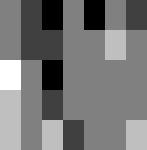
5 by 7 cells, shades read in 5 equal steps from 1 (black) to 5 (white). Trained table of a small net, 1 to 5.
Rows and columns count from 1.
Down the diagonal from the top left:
3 2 1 3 3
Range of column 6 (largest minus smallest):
1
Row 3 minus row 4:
1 0 -1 0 0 0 0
